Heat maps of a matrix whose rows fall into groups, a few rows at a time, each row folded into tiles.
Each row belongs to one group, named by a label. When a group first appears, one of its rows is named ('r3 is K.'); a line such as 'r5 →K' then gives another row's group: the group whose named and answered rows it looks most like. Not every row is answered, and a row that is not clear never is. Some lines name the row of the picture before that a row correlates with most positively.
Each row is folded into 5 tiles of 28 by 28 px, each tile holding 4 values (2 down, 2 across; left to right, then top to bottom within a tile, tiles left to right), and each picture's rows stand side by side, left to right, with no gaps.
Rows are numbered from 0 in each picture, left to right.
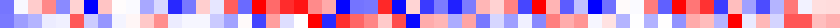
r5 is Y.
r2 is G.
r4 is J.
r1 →J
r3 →J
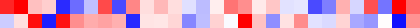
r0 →G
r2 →J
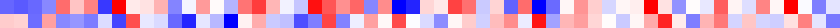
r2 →G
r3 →G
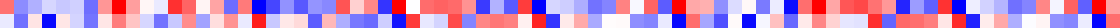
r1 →G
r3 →G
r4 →J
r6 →G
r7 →J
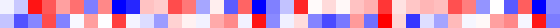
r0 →G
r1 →G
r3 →G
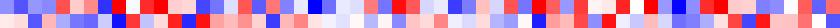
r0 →J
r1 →G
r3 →J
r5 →G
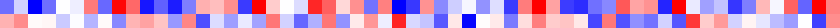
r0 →J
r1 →J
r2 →G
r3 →Y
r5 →J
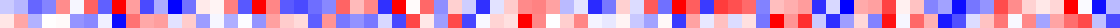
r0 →J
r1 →J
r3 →Y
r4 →J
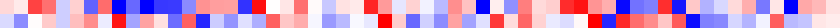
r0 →G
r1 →J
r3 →Y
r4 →G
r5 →Y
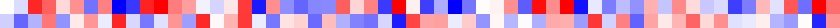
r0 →G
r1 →G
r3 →J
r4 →Y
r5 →J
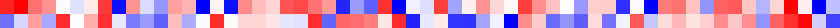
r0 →G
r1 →Y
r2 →G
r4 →Y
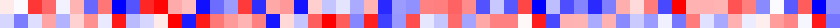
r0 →G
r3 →G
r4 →J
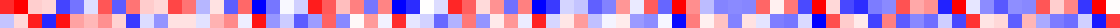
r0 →G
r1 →G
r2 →G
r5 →J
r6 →J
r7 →J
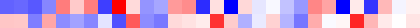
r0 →J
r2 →Y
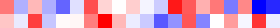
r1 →G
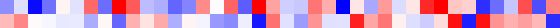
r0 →J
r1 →J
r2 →Y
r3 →G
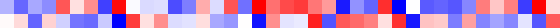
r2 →G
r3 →J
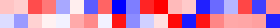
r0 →G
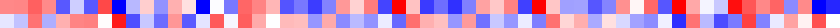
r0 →G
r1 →Y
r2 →J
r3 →J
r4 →J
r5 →G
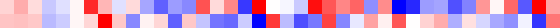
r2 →G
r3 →J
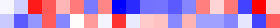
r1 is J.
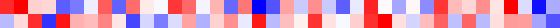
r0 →G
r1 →G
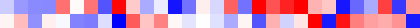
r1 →J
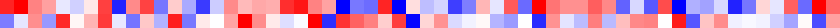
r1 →Y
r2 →G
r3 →J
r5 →J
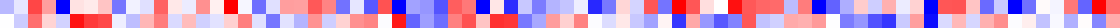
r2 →G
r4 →J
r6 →Y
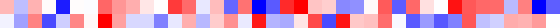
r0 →Y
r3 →G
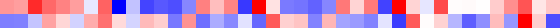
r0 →G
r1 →J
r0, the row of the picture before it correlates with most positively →3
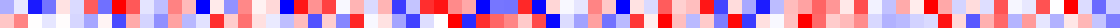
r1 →Y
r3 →G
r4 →Y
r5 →Y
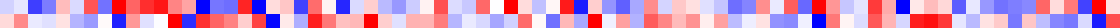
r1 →G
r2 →Y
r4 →Y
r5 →J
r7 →J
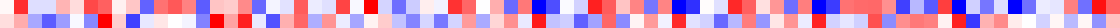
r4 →G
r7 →J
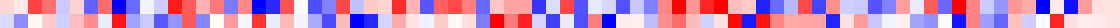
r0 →G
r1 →G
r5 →G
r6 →J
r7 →Y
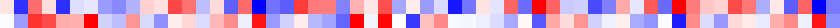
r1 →G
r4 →J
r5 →G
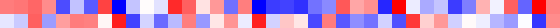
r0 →G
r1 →G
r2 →J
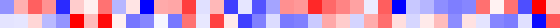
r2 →G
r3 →J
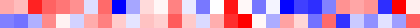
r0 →G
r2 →J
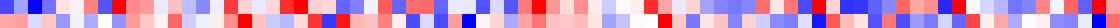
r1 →Y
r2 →G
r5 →J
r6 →J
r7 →J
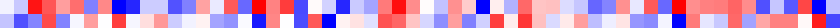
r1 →J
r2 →Y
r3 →Y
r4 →J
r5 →G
